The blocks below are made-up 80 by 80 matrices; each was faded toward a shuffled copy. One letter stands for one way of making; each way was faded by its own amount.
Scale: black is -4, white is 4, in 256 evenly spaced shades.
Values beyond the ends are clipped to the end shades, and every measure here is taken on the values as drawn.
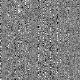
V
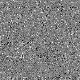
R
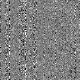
V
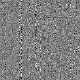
V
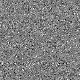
R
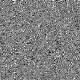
R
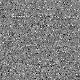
R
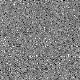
R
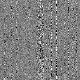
V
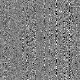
V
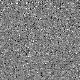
R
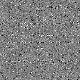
R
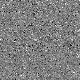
R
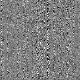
V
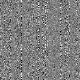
V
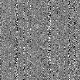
V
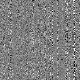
V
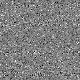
R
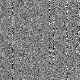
V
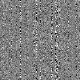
V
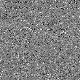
R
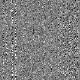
V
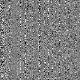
V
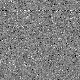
R
